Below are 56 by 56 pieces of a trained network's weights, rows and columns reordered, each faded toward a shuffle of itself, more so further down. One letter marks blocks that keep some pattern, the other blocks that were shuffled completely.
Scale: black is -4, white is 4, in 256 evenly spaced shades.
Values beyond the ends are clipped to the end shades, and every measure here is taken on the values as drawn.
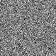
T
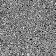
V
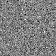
V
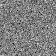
T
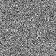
V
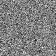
T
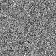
V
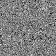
V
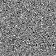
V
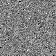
V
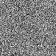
V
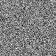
V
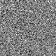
V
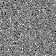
V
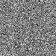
T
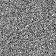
T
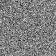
T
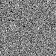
T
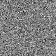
T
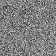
T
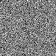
T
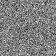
T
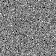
T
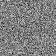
T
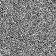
V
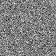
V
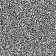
T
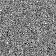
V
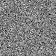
T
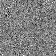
T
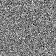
T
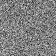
T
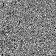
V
